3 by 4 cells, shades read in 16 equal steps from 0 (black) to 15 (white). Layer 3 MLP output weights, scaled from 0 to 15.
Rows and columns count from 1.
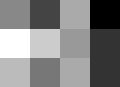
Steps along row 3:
down up down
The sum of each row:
22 39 31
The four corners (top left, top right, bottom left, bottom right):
8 0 11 3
